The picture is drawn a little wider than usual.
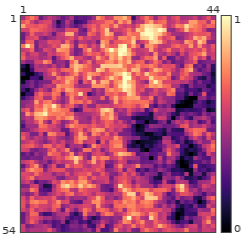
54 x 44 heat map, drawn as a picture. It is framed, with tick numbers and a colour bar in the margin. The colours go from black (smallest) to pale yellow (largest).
Grain: blotchy. Histogram: bell-shaped. Stripes: none. Mirror symmetry: none.
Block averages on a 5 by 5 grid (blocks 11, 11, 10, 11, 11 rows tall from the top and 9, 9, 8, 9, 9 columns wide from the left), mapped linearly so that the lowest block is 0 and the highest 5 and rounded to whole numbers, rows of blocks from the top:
33543 | 24541 | 33301 | 23310 | 22331
